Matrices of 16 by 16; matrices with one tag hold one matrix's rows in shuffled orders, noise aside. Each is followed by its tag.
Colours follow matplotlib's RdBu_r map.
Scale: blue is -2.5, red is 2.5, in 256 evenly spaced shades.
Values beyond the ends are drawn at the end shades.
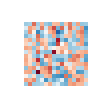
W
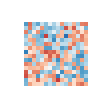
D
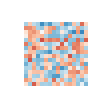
D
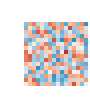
W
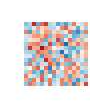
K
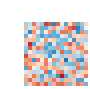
D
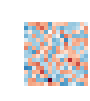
K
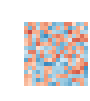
W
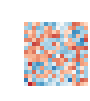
D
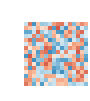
W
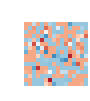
W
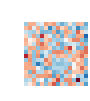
W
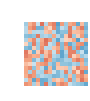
W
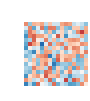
K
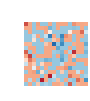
W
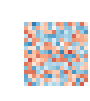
D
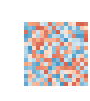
K
